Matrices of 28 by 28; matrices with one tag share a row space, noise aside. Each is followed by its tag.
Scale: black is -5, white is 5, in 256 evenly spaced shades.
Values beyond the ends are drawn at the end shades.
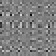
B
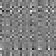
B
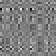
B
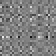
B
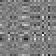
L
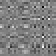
L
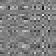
L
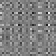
B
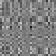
B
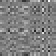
L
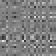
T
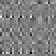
B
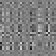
B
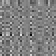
B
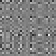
B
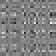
T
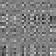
T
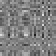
L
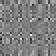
B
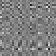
B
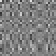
B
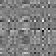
L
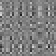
B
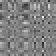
L
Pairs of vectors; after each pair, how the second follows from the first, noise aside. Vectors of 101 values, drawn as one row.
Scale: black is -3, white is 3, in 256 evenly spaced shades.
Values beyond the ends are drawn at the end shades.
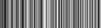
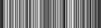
shuffled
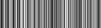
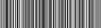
shuffled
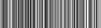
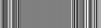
partly zeroed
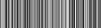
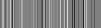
partly zeroed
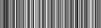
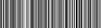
shuffled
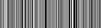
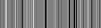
partly zeroed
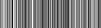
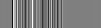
partly zeroed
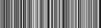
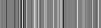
partly zeroed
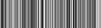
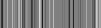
partly zeroed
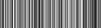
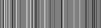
partly zeroed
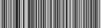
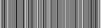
partly zeroed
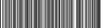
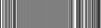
partly zeroed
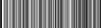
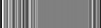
partly zeroed
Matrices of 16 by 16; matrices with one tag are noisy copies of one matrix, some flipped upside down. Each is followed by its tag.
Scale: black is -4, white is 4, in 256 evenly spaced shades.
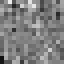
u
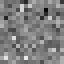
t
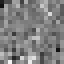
u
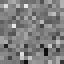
t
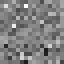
t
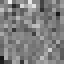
u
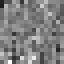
u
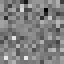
t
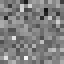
t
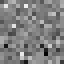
t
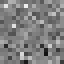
t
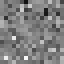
t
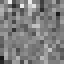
u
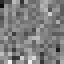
u
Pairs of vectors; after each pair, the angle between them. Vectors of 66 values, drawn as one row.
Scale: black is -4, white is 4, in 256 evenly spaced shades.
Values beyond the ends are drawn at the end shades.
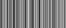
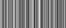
nearly opposite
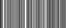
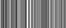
partly opposed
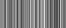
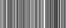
nearly parallel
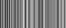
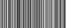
orthogonal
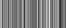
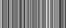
nearly parallel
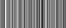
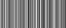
partly aligned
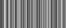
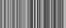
orthogonal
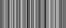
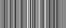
nearly opposite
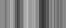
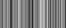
partly opposed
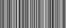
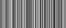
partly opposed
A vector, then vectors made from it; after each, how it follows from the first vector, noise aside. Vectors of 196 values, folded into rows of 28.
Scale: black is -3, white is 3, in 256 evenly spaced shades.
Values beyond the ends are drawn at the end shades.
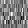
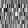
reversed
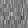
shrunk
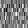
reversed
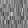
shrunk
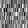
reversed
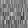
shrunk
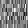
wrapped around
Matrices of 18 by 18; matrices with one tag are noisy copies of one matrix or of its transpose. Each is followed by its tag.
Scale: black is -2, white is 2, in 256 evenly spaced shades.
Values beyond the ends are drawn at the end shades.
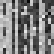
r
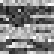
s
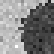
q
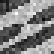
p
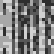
r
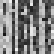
r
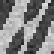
p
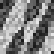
p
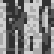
s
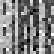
r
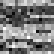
s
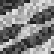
p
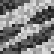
p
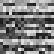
r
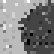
q
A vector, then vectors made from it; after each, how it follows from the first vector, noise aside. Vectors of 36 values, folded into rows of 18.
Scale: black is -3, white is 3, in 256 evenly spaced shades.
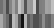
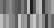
reversed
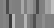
partly zeroed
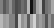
reversed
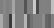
partly zeroed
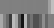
partly zeroed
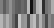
reversed
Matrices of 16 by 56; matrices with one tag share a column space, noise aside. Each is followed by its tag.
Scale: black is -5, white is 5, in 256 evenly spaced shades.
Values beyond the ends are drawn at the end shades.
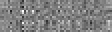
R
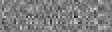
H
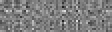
R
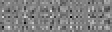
H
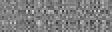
R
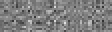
R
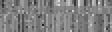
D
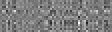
R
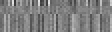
D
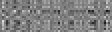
R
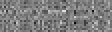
R
